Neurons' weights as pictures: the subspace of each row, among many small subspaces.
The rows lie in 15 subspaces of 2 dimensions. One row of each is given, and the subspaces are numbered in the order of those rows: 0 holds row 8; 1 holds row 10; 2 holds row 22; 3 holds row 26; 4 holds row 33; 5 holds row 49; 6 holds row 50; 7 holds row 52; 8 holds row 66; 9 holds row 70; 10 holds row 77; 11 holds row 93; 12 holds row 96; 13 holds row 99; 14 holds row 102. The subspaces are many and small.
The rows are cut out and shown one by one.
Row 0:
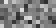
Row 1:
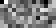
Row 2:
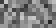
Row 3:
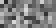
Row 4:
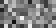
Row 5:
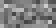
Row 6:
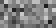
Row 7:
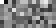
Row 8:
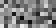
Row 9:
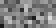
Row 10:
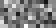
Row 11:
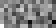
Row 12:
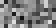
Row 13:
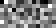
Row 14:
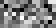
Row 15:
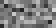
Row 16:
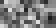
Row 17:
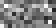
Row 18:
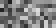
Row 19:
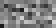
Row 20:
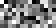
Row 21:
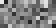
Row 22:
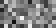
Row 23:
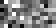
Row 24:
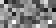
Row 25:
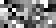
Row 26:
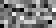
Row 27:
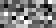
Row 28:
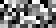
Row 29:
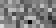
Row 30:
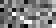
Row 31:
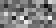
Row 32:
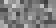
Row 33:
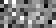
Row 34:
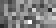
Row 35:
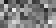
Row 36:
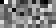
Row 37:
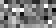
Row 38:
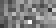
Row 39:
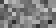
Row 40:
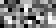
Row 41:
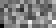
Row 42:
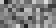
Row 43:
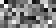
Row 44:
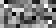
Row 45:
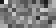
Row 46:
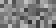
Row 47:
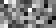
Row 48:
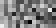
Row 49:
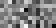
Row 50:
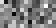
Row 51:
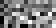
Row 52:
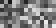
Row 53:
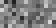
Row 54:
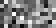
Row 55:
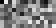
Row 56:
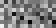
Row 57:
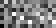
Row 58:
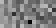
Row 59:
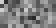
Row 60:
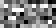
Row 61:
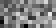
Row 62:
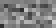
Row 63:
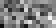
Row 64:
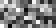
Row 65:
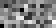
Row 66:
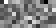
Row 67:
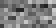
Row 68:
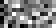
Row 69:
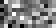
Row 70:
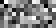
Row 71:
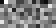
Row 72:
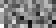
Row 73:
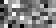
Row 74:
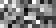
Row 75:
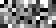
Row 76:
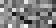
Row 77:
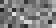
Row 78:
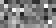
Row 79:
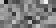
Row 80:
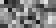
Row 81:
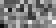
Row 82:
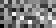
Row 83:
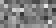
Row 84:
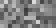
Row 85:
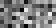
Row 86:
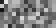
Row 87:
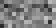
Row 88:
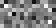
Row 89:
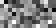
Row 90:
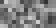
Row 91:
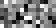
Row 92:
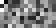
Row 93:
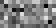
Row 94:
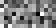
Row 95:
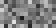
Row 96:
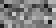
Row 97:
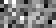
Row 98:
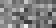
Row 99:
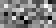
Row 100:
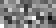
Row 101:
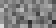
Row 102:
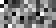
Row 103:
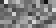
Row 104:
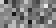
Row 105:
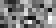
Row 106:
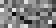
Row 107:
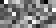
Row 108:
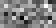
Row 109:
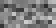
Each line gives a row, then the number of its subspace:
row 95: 2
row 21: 5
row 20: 9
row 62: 3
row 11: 2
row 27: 13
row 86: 14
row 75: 5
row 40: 14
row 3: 13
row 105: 4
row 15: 3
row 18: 7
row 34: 6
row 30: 10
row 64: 12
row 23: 1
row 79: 8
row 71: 7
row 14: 13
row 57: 4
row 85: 10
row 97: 4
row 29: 4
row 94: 14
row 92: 14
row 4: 2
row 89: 3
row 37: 11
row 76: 10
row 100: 14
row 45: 5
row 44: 9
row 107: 8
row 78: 11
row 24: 3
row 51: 1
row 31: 13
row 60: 11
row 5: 9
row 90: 0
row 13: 7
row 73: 1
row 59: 14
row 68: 1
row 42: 5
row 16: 0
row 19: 3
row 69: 1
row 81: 2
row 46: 5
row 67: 11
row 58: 6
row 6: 11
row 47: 6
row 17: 12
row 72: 2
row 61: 1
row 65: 8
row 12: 0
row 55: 7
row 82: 4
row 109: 9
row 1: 5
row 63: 0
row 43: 9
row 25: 10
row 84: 12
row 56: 4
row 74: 12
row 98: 10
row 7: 7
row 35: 11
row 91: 8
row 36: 7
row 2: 13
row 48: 6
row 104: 6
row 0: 8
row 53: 4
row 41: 2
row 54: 0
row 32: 1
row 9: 14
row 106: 10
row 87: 12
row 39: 3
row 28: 9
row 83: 11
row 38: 6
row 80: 0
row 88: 12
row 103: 8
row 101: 2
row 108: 13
